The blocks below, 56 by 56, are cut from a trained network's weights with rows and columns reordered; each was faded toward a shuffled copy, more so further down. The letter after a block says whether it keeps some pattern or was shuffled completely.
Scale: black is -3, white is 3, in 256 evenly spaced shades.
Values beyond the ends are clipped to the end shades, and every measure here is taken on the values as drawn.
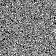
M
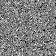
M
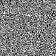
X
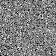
M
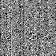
X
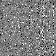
X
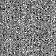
X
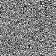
X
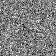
M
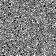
M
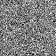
X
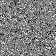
M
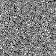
X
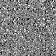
X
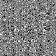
X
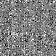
X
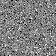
M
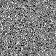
M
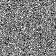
M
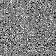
X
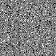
X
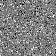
M
